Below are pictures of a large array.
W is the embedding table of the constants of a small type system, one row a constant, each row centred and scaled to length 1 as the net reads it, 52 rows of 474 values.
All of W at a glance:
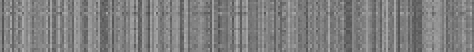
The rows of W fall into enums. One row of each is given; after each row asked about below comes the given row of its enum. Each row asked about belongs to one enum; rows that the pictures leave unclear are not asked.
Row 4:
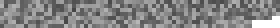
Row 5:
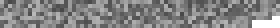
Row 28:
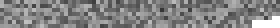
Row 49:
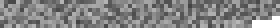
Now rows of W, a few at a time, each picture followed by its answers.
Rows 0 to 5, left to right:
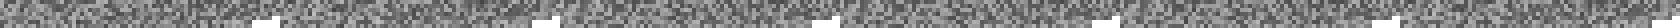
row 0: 49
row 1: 5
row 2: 4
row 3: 4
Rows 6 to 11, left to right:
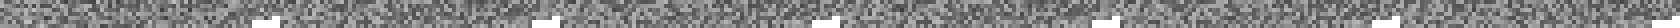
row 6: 28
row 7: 5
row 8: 49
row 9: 5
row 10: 49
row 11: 4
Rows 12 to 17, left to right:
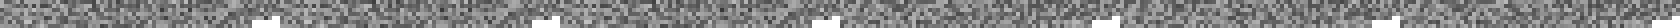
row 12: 28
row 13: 28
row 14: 28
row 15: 49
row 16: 4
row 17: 49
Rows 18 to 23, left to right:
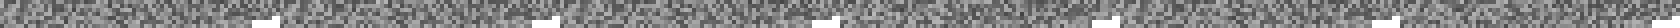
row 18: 4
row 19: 4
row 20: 4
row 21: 5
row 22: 4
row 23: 49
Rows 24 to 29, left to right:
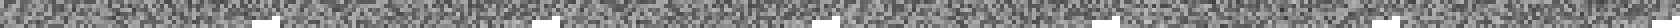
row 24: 4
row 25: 49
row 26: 49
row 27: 4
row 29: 5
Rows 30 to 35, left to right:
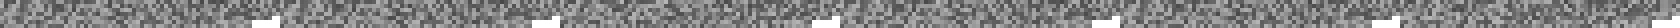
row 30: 4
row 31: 4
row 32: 49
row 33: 4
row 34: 4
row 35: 5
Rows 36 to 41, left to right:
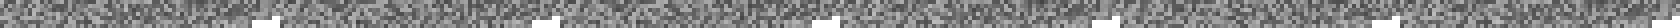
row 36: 5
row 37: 49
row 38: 49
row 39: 5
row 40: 4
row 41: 5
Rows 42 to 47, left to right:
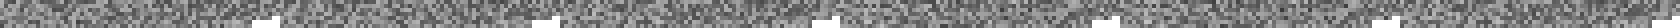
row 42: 49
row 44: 5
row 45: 28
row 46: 28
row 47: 5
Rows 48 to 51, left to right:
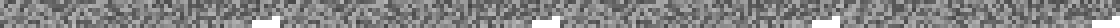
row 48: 49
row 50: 49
